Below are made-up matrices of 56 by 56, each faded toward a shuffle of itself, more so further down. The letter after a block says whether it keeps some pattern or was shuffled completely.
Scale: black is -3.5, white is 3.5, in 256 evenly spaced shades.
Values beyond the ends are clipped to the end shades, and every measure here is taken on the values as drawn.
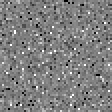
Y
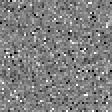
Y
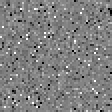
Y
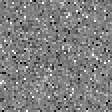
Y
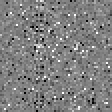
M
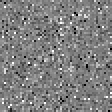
M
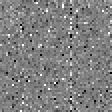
M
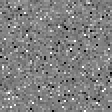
Y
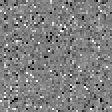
M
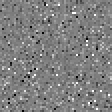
Y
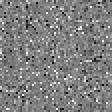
M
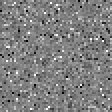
Y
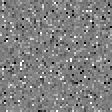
Y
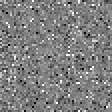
M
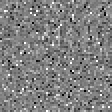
M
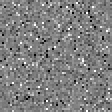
Y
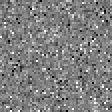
Y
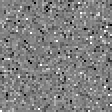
Y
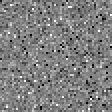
Y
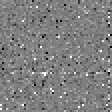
M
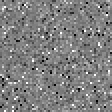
Y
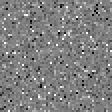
Y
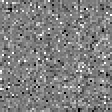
M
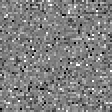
M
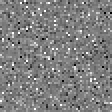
Y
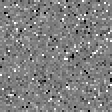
Y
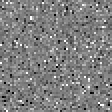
Y
